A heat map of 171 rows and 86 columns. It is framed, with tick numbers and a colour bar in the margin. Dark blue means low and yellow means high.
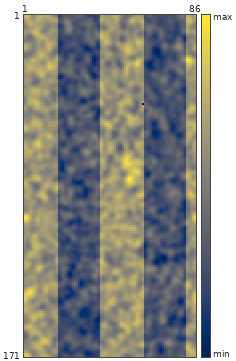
Lone odd cells: 1, lower than its neighbours. Ninth with the highest average: centre. Stripes: upright, repeating 2 times.
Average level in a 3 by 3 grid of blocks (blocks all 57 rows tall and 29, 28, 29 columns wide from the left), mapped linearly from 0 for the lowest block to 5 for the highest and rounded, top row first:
340
350
340
